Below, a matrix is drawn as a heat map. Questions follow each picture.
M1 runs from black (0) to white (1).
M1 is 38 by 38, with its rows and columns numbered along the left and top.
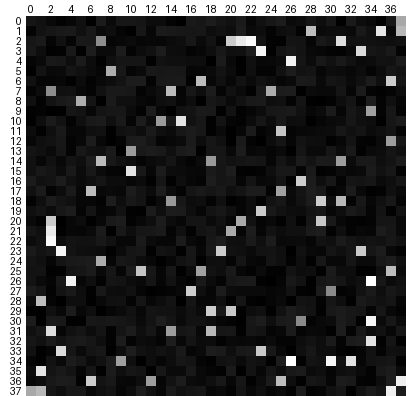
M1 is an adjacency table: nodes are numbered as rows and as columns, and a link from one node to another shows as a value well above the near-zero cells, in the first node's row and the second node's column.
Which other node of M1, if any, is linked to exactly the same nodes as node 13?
node 15
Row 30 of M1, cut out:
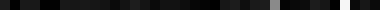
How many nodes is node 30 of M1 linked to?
2
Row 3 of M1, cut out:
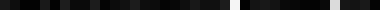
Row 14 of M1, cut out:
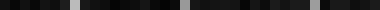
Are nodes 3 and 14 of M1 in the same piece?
no
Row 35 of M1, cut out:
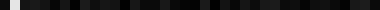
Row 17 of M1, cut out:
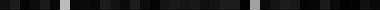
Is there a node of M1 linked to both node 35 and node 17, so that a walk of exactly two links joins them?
no
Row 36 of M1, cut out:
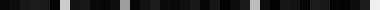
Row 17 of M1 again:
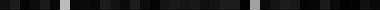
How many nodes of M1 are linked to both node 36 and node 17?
2
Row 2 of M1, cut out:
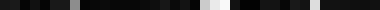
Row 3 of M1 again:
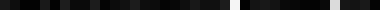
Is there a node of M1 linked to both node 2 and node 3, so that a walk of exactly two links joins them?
no
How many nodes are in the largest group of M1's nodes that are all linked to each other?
3
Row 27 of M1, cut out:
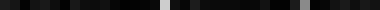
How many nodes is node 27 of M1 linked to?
2
